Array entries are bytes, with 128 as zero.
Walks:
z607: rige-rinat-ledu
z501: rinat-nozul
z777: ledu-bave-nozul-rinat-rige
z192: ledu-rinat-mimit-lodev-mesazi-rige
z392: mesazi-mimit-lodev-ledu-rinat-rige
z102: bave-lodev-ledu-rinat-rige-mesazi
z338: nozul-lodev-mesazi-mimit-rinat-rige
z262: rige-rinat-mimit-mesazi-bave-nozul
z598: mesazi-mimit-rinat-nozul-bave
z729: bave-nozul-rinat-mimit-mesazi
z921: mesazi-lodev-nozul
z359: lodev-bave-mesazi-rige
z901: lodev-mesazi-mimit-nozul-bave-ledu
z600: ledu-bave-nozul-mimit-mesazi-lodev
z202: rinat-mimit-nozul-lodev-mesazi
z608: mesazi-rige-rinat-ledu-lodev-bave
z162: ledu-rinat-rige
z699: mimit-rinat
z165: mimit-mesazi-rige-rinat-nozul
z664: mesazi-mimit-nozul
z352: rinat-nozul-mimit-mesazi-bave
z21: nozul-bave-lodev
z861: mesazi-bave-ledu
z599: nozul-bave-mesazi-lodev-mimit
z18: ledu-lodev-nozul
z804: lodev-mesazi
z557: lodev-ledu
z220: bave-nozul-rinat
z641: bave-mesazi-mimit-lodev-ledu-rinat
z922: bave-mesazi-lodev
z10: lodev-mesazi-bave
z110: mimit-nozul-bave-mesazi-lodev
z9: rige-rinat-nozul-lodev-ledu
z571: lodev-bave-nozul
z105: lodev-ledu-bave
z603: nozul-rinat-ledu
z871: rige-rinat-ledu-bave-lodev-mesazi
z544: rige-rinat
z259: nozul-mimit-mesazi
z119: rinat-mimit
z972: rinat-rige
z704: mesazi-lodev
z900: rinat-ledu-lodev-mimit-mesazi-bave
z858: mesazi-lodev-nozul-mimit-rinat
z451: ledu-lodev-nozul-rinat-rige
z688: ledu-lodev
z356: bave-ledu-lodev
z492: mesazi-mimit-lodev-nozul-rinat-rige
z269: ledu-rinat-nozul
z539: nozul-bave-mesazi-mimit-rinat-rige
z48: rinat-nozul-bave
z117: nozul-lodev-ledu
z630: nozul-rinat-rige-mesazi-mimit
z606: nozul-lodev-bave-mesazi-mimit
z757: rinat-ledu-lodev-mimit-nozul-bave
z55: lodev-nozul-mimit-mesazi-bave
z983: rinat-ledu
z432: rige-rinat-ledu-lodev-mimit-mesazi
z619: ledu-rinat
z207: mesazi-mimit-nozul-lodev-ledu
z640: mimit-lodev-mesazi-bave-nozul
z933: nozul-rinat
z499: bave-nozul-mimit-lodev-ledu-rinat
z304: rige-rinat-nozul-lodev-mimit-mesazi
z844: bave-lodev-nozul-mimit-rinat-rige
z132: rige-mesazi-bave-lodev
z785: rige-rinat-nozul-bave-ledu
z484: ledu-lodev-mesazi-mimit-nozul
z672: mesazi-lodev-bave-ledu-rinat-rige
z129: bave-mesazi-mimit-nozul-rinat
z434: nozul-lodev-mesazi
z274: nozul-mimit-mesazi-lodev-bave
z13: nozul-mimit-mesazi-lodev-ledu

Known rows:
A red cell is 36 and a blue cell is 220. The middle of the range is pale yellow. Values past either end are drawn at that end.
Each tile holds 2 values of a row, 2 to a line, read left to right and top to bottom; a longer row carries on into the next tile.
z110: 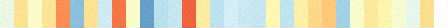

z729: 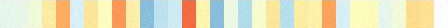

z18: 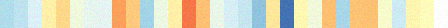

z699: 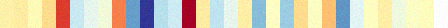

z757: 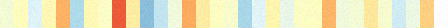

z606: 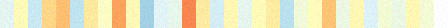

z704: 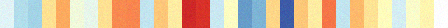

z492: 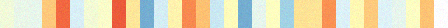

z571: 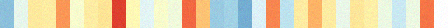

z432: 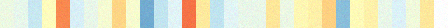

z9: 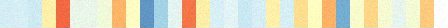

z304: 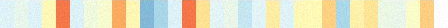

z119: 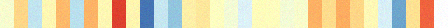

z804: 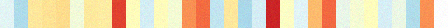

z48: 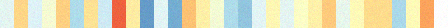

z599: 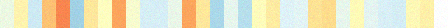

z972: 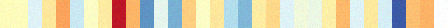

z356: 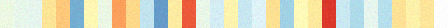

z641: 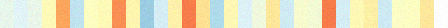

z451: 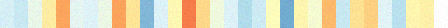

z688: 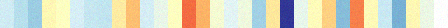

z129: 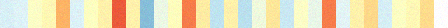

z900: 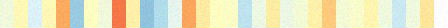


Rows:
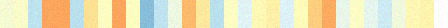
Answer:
z13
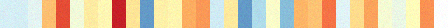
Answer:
z664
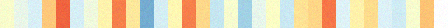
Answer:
z392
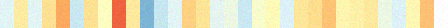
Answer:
z202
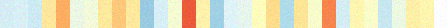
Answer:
z102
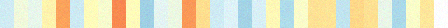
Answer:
z600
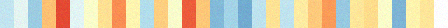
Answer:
z861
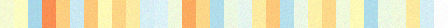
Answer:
z434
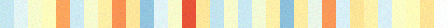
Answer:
z844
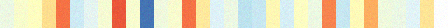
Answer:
z165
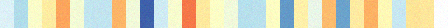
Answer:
z269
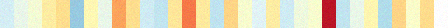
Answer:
z922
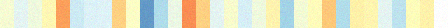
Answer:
z192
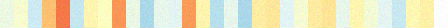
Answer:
z539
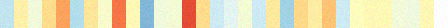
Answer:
z640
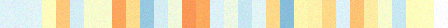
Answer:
z484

